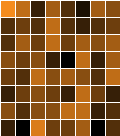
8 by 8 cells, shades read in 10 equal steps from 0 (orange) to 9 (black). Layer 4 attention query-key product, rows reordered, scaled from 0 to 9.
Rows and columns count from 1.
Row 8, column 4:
5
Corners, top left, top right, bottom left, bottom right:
0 4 7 6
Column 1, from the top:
0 6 6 4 5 7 4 7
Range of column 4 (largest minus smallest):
5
